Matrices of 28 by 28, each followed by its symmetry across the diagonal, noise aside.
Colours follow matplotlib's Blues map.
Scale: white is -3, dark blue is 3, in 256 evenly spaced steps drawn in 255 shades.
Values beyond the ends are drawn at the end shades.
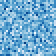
neither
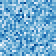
neither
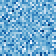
antisymmetric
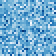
antisymmetric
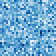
antisymmetric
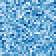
neither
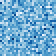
neither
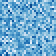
neither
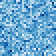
neither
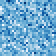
antisymmetric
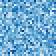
antisymmetric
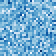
neither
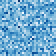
neither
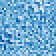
antisymmetric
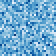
antisymmetric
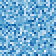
antisymmetric
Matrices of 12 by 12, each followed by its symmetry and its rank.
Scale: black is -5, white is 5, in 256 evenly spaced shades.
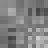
symmetric, rank two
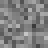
antisymmetric, full rank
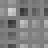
symmetric, rank one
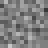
antisymmetric, full rank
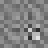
symmetric, rank two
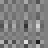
neither, rank one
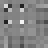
symmetric, rank two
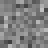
antisymmetric, full rank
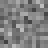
antisymmetric, full rank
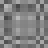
symmetric, rank one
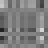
neither, rank one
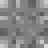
symmetric, rank two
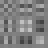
symmetric, rank one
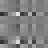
neither, rank one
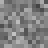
neither, full rank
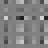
neither, rank one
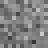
antisymmetric, full rank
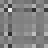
symmetric, rank one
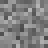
neither, full rank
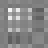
symmetric, rank one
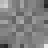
symmetric, rank two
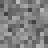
neither, full rank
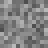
neither, full rank
